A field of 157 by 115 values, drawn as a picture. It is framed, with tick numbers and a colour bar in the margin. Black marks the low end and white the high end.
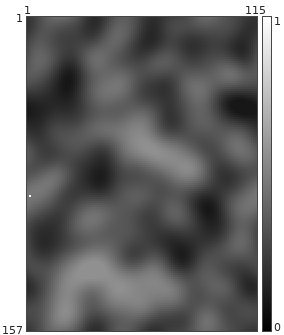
The texture varies smoothly and slowly. The halves do not mirror each other. No row or column stands out. On average the colour sits 30% of the way up the scale. One lone cell stands out, far higher than its neighbours.
